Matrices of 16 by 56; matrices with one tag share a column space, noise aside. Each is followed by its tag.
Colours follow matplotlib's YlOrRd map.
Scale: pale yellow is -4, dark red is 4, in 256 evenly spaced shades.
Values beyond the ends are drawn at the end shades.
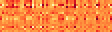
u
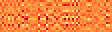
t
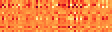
u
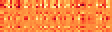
u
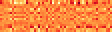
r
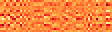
t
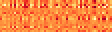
u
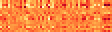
u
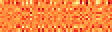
r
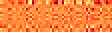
r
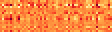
u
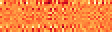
r
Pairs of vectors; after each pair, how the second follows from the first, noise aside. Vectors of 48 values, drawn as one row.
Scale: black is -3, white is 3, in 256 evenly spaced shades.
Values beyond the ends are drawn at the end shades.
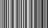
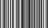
wrapped around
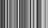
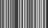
shuffled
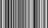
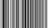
wrapped around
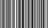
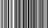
shuffled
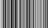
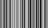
wrapped around
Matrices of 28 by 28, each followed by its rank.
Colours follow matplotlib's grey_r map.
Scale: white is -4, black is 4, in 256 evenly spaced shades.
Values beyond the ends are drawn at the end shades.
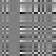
one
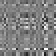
two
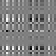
one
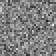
full rank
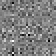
five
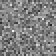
full rank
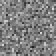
full rank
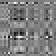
two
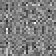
five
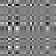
one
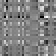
two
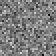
full rank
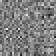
five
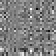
five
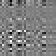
two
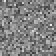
full rank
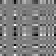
one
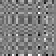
two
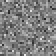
full rank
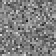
full rank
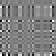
one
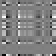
one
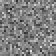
full rank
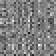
five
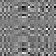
two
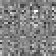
five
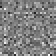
five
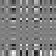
one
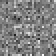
five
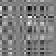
two
